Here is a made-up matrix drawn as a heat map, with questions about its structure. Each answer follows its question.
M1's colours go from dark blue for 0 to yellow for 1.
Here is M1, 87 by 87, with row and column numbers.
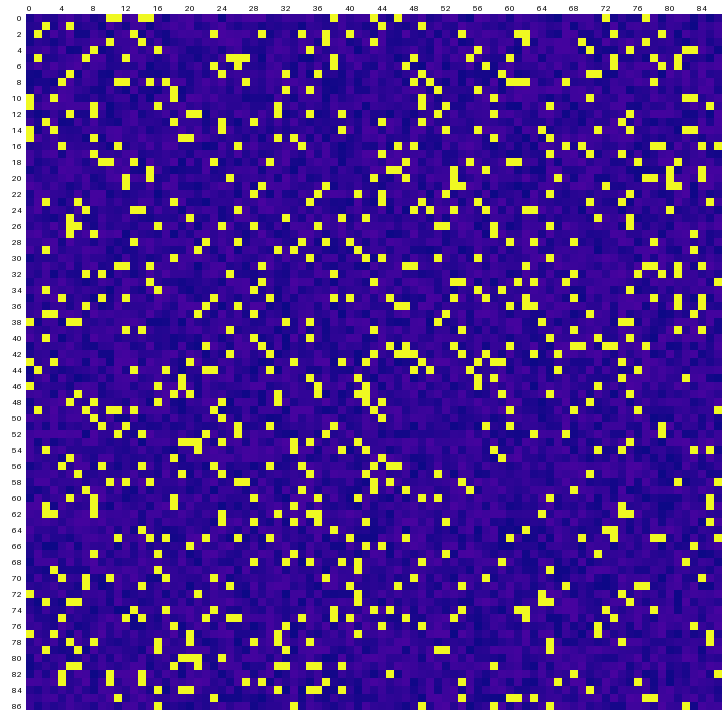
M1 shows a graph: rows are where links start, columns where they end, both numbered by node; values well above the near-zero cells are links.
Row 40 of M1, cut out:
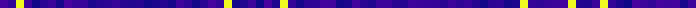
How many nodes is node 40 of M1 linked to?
6
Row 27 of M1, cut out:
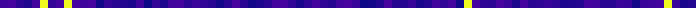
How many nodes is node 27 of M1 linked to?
4
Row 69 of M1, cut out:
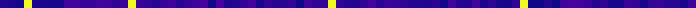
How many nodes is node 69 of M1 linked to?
4
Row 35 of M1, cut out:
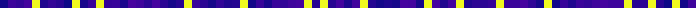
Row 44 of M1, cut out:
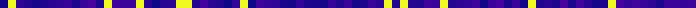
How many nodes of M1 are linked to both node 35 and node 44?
2
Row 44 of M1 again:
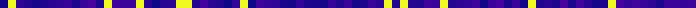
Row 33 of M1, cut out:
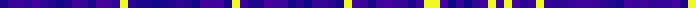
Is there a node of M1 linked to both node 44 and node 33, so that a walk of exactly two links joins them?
no
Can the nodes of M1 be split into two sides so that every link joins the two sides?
yes
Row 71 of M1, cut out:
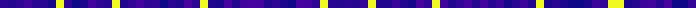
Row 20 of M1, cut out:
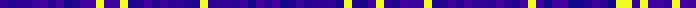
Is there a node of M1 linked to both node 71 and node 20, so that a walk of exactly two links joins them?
yes
